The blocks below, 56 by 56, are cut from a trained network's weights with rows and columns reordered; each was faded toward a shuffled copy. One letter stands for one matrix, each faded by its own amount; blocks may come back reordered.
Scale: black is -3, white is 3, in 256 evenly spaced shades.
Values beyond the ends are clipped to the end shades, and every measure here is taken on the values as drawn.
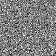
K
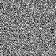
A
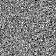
A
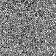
K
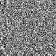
A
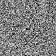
A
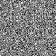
A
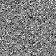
K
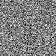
A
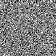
K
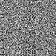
A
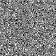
K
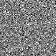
K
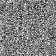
A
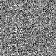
A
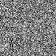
A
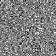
K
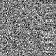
A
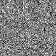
K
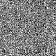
A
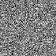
A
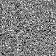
K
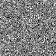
K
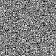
A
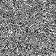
K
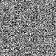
A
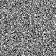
A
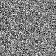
A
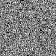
A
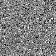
K
